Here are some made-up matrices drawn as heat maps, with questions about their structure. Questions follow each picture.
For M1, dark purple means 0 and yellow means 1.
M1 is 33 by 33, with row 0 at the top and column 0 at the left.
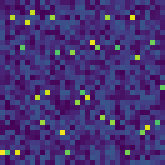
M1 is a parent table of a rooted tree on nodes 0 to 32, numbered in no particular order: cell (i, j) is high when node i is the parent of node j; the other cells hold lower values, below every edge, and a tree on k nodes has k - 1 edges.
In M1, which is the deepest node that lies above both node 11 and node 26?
3
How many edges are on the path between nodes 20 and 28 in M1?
8
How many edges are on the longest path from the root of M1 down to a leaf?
6
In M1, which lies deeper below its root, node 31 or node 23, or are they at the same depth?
node 23
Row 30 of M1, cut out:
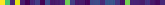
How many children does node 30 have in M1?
5
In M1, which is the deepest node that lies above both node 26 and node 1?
30
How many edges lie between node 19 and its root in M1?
4
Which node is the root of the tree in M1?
24
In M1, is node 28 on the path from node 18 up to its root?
no
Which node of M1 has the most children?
30
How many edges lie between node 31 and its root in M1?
1
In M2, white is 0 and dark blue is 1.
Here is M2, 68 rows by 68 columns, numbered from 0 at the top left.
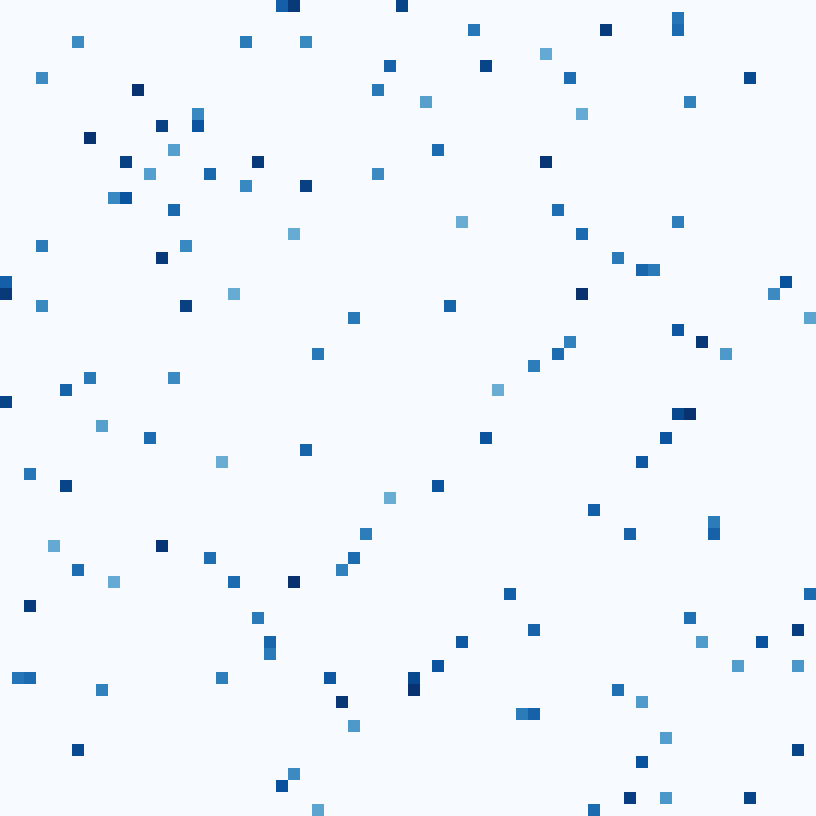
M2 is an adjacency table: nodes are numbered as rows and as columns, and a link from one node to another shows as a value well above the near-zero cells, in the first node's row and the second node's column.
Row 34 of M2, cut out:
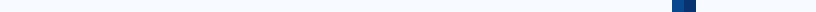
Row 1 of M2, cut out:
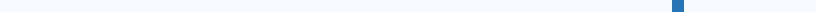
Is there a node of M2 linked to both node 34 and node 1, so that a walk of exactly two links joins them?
yes
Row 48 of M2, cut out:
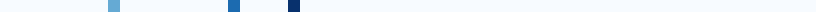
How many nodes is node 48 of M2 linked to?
3
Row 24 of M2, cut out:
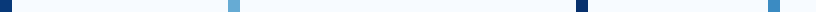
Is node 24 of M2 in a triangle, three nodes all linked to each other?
yes
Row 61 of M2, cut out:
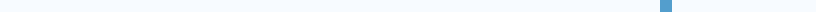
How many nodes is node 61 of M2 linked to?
1
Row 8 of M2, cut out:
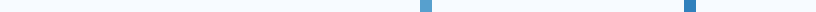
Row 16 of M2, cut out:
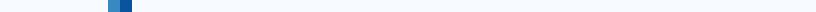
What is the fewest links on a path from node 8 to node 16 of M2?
6
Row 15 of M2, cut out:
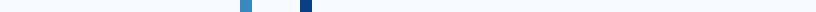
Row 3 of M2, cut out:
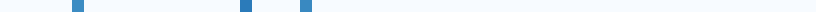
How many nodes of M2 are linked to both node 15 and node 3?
2
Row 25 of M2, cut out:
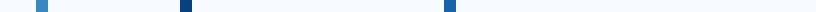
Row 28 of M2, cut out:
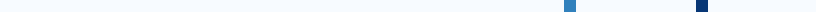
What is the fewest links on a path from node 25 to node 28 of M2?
4
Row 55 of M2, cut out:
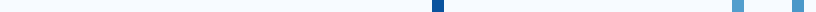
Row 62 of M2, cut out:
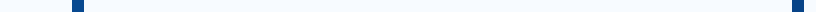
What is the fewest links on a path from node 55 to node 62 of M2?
2
